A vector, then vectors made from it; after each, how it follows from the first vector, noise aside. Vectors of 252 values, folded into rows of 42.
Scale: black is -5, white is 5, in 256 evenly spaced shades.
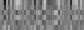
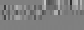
partly zeroed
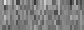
sign-scrambled
